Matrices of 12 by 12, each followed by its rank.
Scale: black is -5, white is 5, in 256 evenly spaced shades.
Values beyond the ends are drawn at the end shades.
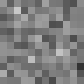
full rank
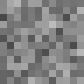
full rank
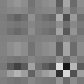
one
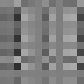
one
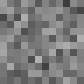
full rank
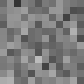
full rank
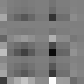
one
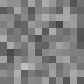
full rank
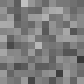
full rank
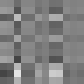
one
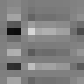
one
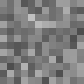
full rank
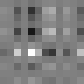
one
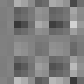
one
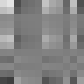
one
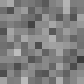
full rank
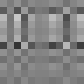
one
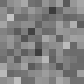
full rank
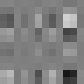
one
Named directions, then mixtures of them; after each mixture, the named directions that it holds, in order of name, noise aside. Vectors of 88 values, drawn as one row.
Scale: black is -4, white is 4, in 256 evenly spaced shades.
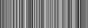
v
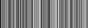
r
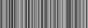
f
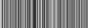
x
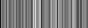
r, v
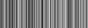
f, v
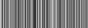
x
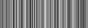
v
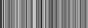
x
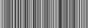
v, x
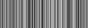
f, v, x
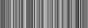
v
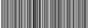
r, x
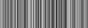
f, v, x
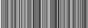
r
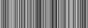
f, r, x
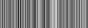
r, x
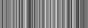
v, x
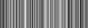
v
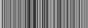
x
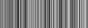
r, v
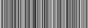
f, v, x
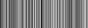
f, r, v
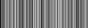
r, v
